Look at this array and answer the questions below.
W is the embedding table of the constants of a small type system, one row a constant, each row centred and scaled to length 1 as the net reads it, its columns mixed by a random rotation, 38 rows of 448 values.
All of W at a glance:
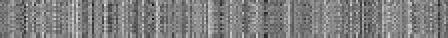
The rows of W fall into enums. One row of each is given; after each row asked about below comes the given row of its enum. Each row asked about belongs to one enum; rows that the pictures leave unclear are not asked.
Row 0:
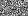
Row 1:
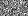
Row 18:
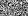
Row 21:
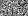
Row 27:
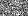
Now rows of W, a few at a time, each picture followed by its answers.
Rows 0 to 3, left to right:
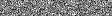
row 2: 27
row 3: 0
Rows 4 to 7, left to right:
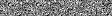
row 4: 18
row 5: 18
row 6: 1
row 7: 21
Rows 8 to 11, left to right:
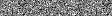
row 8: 21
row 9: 0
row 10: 27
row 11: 21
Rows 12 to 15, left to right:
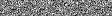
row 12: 0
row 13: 1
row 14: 18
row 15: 0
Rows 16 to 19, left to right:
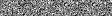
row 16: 21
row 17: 1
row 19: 18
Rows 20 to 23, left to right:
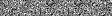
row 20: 1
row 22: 21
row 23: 18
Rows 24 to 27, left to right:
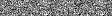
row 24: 0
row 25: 27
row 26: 21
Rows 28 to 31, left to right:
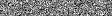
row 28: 18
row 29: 0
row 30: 21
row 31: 27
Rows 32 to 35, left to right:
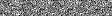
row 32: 27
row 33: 1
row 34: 1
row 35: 0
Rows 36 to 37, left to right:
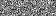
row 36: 0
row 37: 1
